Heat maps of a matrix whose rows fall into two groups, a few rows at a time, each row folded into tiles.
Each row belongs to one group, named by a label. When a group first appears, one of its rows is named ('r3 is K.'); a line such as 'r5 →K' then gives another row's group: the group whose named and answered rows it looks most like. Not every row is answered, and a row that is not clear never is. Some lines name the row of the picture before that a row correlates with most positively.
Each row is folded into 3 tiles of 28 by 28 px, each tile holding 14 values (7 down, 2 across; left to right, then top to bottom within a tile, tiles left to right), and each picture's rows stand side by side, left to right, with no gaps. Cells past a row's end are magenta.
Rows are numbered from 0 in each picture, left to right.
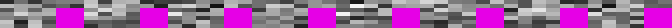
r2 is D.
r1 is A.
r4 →D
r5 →A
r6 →A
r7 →A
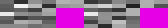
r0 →D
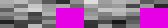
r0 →A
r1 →A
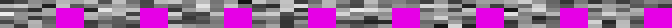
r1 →A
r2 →A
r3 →A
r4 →A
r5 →D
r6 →A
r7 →D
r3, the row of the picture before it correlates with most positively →0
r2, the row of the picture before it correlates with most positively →0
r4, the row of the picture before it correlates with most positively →1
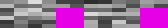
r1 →D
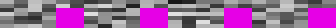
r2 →D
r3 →A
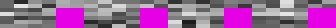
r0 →D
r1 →A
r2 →D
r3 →A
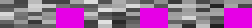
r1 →A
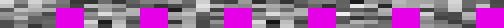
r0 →A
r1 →D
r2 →A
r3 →D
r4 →D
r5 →A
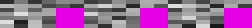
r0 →D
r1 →D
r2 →D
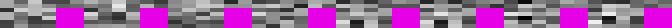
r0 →A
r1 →A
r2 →A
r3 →D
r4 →D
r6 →D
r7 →D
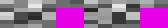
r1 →A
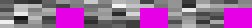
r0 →D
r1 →A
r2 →A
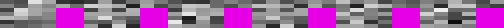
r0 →A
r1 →D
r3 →D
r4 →A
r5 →A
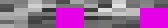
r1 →A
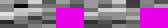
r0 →A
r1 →A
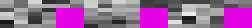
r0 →A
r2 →D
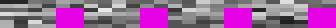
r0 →D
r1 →A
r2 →A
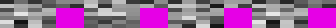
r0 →D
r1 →A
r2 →D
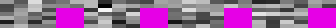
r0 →A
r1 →A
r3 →D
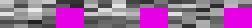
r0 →A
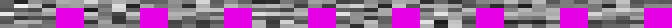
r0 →D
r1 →A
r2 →A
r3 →D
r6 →A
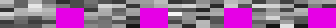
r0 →A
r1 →D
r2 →D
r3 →D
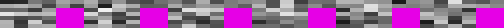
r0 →D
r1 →A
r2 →A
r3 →A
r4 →A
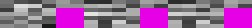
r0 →D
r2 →D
